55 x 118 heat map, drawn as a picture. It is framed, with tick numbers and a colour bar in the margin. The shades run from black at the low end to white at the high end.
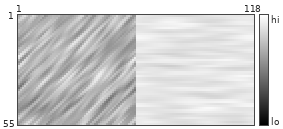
It is made of 1 by 2 panels. Panel 1,1: high, slanting up to the right. Panel 1,2: very high, streaked across, faint in contrast.
